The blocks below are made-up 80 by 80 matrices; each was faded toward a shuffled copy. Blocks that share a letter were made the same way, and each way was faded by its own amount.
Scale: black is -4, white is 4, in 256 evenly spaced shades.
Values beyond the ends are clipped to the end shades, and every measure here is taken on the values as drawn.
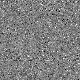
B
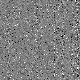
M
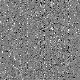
M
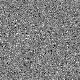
B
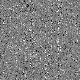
M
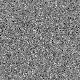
B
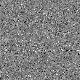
B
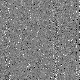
M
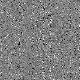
M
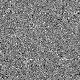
B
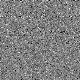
B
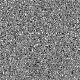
B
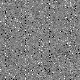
M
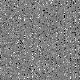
M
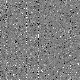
M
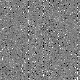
M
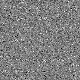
B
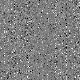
M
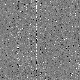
M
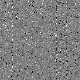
M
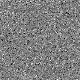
B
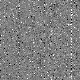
M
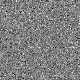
B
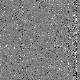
M
